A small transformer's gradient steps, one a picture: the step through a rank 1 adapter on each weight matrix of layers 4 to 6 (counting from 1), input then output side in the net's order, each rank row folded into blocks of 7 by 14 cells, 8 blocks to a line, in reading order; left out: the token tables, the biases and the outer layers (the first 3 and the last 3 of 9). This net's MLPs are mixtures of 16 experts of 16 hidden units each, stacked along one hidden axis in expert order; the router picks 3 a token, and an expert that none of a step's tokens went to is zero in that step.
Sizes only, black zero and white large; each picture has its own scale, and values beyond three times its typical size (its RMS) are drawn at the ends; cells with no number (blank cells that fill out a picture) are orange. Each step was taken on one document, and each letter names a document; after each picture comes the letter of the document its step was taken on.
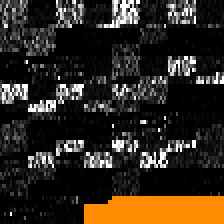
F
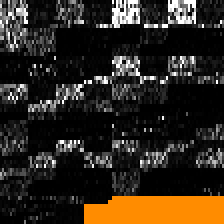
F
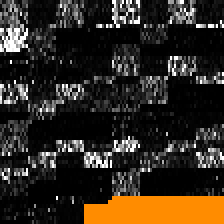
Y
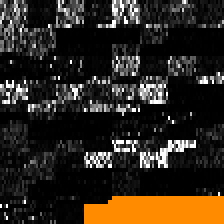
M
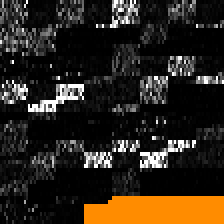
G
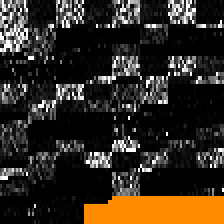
Y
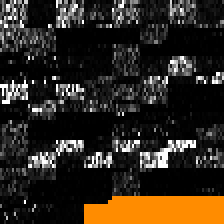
M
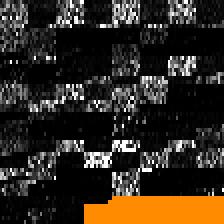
Y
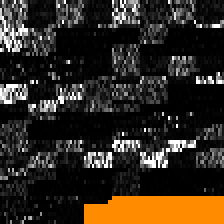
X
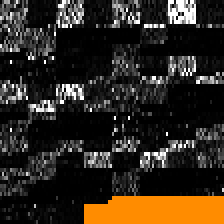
Y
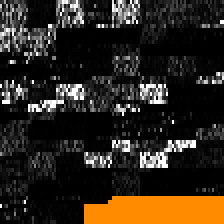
M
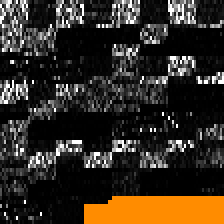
G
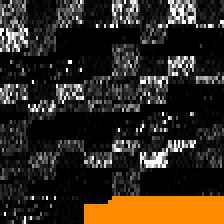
X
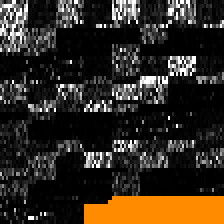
G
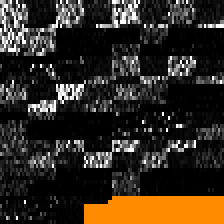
X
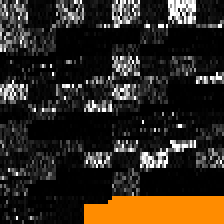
X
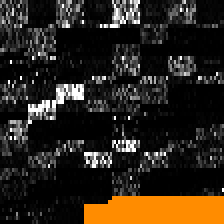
Y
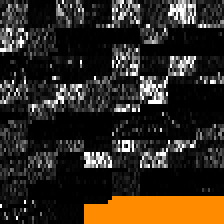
M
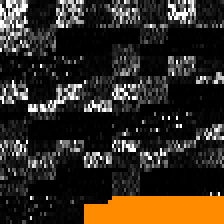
X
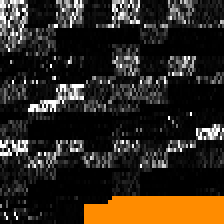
G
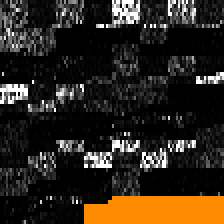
F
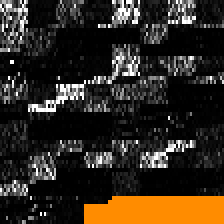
G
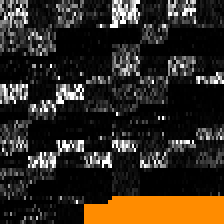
F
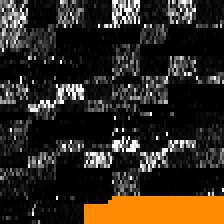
Y
